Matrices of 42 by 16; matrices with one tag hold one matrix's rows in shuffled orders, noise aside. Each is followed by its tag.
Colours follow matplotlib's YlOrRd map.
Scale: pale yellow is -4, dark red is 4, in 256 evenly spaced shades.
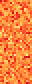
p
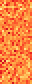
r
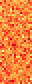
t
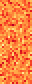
t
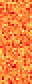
t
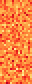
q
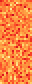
q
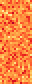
t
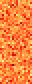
t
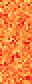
p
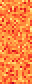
t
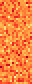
q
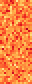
q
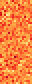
r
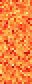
p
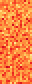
q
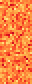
q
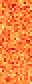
t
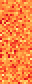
r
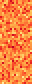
t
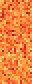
t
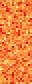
q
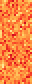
t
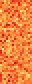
r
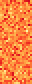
p
